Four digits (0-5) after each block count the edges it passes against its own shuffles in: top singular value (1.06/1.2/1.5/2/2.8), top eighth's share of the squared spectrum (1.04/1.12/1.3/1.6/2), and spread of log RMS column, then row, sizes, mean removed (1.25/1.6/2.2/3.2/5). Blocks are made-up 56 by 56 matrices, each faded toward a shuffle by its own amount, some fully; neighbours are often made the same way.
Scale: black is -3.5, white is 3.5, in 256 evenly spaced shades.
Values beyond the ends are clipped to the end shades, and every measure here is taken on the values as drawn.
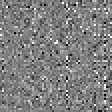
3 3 2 0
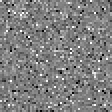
1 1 0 0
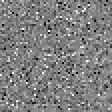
2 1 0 0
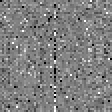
3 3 1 0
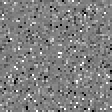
0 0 0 0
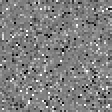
1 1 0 0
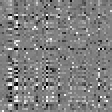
5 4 3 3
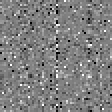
4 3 2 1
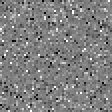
1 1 0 0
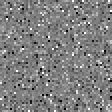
1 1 0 0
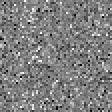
2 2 0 0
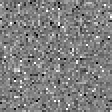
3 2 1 0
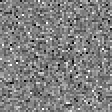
1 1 0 0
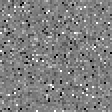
0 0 0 0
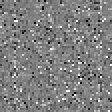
1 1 1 1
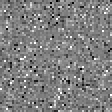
1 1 1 1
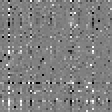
4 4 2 2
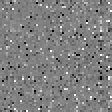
3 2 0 0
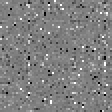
3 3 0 0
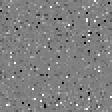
2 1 0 0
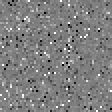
2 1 0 0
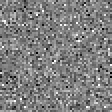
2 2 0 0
